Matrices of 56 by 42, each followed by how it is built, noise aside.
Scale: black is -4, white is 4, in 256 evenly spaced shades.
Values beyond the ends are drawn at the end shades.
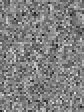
noise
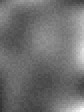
smooth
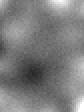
smooth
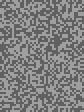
noise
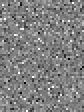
noise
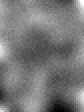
smooth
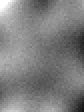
smooth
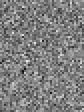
noise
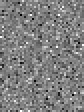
noise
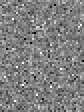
noise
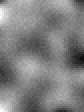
smooth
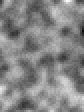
smooth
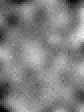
smooth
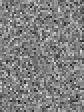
noise
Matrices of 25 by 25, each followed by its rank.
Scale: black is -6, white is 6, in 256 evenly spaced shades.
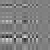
one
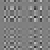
one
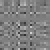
two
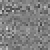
five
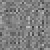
five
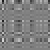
one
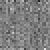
five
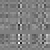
two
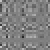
two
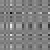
one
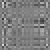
two
